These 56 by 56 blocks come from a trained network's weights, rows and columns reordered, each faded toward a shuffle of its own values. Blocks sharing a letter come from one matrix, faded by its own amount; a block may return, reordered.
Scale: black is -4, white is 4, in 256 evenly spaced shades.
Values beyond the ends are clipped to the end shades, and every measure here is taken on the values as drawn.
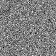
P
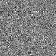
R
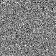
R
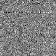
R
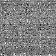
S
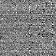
S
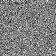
P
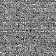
S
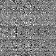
S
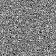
P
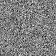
P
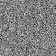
P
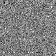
R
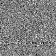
R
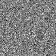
P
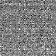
S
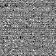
S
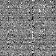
S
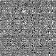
S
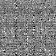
S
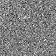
R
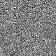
R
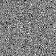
R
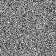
P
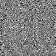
R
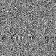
R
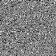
R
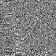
R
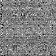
S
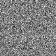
P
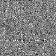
R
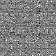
S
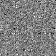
R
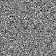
R
